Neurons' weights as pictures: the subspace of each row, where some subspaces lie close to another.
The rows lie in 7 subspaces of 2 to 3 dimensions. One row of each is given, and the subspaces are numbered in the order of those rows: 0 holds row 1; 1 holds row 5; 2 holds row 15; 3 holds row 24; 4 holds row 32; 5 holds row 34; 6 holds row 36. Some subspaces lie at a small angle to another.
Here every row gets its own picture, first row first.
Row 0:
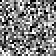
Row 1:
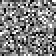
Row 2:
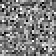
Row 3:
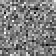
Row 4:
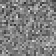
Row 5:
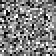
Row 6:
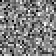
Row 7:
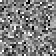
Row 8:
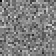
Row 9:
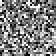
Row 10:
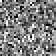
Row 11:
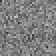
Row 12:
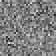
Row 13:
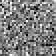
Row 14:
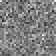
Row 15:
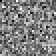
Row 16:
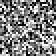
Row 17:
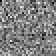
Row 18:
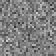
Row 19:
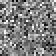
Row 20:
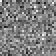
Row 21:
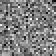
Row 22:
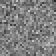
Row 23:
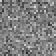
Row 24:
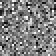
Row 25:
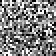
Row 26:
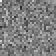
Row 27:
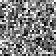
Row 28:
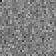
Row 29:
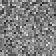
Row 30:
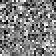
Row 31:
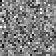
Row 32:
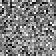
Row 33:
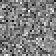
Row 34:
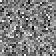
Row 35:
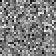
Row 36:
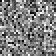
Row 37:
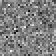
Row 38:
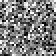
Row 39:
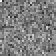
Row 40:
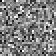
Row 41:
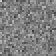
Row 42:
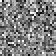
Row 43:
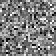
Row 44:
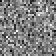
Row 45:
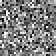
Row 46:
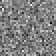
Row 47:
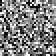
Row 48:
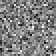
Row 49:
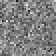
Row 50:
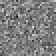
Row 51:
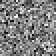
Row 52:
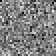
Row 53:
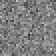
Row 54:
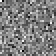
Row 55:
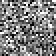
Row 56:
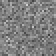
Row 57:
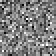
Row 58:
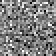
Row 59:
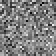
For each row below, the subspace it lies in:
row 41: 2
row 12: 6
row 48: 2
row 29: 4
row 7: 5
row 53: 6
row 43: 0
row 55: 0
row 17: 3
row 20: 3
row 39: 5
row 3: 1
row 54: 2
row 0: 3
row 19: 4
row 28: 2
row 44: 0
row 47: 1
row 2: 2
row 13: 1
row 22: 5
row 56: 6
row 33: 0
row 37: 0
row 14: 3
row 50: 5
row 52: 3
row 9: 1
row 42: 6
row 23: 3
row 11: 5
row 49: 6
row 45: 1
